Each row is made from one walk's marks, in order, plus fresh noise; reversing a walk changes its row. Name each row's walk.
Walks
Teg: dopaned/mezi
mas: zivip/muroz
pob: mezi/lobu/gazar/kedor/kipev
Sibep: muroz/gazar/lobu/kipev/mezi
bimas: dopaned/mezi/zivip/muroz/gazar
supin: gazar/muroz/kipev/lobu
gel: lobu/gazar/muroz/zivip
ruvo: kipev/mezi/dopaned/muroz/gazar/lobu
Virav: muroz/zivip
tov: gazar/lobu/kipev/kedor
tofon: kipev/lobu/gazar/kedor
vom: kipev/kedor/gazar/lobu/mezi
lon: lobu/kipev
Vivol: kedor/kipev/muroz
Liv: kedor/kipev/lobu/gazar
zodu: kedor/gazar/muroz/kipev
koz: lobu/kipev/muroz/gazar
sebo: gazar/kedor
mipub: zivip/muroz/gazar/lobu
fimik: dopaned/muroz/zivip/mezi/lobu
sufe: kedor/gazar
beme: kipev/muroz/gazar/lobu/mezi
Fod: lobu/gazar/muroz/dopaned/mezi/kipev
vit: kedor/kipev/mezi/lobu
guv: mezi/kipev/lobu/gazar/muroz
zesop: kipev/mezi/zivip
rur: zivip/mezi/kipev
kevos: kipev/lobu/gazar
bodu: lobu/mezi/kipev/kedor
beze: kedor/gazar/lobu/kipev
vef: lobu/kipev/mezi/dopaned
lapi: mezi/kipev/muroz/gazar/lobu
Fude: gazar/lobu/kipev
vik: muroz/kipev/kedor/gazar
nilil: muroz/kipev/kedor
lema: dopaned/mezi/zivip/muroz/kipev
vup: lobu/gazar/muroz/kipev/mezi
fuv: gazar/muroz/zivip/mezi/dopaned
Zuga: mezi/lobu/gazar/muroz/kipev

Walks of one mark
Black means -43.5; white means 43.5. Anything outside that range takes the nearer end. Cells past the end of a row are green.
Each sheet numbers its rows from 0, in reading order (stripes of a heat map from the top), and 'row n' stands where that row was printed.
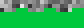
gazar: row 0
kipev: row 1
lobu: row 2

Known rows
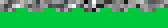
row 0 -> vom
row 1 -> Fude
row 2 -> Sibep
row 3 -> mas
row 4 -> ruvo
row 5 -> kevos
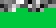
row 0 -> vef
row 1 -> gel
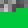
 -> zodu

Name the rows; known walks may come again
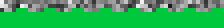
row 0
sufe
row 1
Zuga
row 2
rur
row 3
Fude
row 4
nilil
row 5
tofon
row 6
Fod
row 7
beze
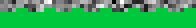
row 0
ruvo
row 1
Teg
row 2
lapi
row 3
vom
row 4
Virav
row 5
zesop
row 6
vup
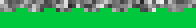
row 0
Liv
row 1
zodu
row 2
bimas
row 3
Sibep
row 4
supin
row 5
fuv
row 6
kevos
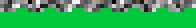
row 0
vit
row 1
mas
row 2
vef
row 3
Vivol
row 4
gel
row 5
fimik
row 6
tov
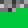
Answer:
mipub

